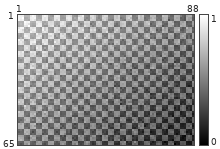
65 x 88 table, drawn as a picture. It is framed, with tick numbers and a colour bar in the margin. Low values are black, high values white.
The top left is the ninth with the highest average. The bottom right is the ninth with the lowest average. No row or column stands out. The field climbs toward the top left. A checkerboard runs through the table.
